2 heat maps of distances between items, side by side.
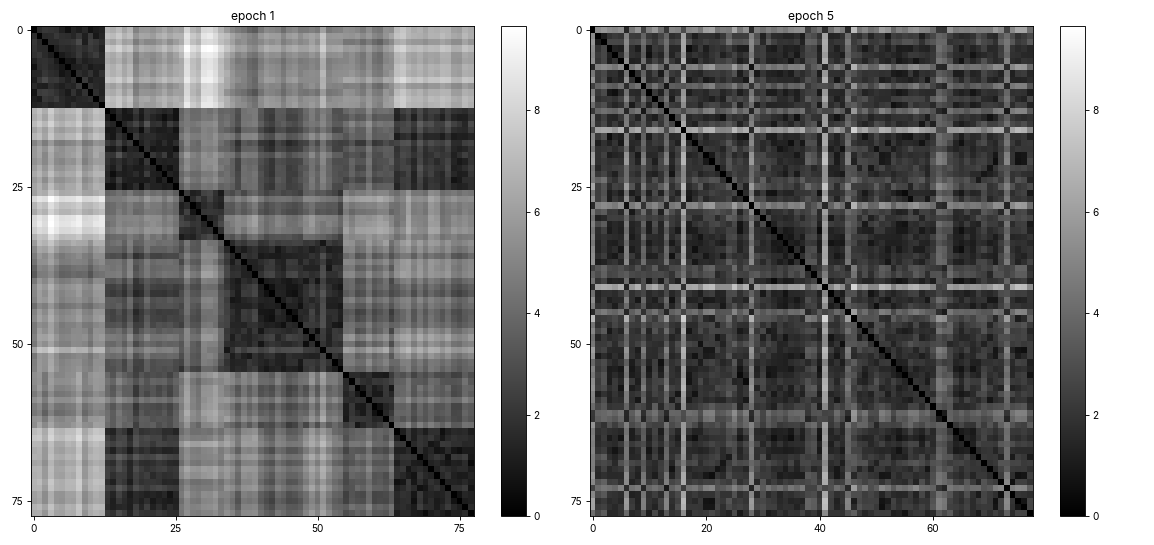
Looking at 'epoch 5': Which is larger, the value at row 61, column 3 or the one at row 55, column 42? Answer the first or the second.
the first
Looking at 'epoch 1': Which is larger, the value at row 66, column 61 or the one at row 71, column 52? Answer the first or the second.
the second
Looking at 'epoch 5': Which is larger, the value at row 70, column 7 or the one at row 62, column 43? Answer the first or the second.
the second
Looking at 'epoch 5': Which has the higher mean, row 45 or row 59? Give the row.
45
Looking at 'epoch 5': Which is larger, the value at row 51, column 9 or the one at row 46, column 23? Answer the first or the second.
the first
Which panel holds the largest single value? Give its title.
epoch 1
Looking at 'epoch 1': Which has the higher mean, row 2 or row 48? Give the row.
2
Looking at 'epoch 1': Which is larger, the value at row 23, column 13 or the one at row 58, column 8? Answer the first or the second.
the second
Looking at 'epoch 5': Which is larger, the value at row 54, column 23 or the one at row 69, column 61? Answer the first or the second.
the second
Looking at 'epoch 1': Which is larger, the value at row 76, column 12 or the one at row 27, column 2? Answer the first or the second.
the second
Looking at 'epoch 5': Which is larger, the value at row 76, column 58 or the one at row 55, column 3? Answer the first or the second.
the first
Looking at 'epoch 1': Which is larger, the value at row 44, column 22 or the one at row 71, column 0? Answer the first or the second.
the second
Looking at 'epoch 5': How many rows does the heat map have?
78
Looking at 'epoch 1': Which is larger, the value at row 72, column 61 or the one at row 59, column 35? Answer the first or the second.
the second
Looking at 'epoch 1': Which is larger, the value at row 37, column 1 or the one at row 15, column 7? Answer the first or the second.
the second
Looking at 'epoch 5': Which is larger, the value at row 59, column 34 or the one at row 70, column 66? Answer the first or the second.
the second
